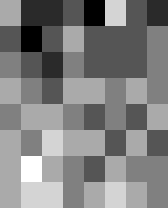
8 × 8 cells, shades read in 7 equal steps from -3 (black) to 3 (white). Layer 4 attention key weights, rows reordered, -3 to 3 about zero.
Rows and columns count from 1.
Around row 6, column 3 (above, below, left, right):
1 1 0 1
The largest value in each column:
1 3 2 1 1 2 1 1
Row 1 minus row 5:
1 -3 -3 -1 -2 2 0 -3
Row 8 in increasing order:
0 0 1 1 1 2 2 2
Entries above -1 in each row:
2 2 3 7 6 6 7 8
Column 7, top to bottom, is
-1 -1 -1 1 -1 1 0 1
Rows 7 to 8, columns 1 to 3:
1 3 1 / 1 2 2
